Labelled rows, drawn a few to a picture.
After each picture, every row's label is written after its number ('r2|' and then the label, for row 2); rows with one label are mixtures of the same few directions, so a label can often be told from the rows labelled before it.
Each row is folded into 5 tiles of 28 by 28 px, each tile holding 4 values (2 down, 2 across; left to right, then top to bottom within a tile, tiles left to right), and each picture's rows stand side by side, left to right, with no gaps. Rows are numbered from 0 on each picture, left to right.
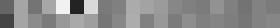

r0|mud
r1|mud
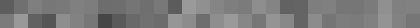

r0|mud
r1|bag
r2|mud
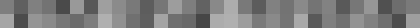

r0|mud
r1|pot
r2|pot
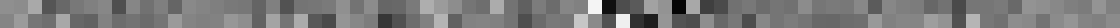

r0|bag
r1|bag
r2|mud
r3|mud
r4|bag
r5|mud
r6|bag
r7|bag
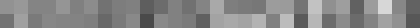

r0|mud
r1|pot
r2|pot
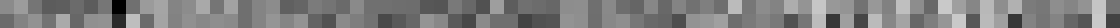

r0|bag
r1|mud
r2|mud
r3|mud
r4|pot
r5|bag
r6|pot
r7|bag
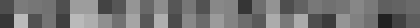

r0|pot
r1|pot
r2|mud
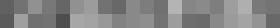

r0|pot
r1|pot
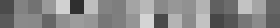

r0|mud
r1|pot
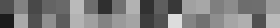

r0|pot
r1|bag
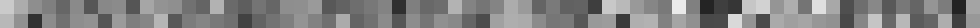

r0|bag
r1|mud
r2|bag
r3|pot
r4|bag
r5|bag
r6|bag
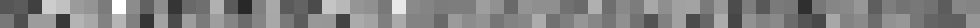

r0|bag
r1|pot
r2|bag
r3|pot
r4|bag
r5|pot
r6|pot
